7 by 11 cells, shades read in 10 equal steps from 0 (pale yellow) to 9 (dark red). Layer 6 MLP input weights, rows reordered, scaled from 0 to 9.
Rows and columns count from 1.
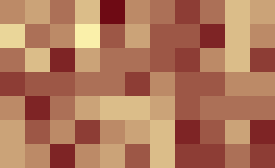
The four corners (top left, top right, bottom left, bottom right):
4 3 3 7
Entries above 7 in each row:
1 1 1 0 1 2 1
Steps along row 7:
up up down down up down up same down up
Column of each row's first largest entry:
5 9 3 1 2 8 3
